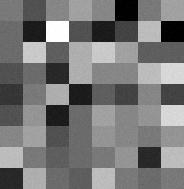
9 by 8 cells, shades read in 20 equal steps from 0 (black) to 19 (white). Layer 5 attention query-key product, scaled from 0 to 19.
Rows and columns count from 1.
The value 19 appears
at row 2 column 3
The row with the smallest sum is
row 5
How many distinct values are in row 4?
7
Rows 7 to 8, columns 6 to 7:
10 9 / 11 3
